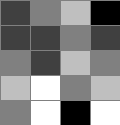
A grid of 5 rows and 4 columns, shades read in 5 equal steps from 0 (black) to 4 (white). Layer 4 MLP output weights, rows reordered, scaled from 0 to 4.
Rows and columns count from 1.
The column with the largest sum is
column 2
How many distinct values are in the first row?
4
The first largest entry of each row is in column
3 3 3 2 2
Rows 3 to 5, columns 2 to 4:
1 3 2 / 4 2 3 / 4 0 4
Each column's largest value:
3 4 3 4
